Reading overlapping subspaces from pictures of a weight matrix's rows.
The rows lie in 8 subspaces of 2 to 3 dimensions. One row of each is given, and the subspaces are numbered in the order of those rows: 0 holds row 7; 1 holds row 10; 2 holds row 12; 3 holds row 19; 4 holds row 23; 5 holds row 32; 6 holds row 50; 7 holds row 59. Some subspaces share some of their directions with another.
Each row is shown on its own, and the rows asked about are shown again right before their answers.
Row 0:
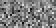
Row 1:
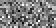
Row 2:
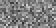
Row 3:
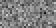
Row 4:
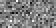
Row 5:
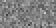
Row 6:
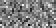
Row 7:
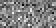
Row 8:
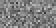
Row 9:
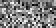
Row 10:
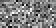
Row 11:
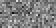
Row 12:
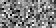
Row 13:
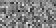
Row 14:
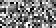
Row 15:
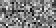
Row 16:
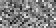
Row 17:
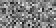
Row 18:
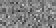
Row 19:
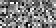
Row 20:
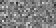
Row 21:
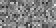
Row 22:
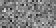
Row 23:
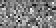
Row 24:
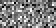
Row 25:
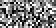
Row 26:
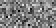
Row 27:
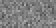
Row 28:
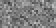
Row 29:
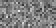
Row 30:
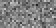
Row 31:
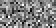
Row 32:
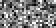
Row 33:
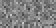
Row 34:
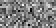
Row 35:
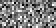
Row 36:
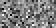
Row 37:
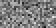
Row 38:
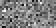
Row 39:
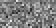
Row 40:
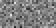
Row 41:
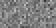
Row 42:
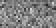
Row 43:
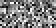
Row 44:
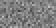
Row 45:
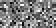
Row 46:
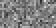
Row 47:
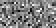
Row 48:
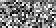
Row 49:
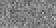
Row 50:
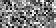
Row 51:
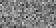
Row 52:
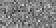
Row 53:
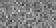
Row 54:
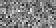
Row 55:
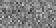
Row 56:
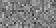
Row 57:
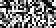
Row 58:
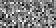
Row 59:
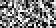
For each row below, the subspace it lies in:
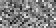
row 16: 7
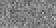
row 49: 7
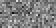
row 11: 1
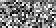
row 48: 1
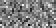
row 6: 7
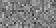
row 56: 6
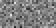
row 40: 0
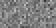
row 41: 5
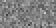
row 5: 7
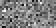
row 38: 2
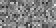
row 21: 3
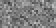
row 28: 6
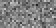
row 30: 5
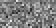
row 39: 1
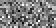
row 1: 6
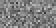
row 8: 7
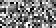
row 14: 3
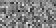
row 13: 3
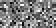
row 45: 5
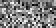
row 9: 5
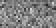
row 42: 4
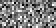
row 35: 0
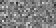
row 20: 3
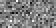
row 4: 1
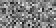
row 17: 5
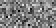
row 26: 4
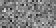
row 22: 2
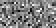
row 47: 0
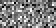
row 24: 0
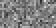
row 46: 5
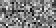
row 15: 6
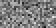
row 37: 5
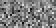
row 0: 2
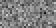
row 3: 7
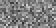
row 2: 7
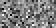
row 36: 2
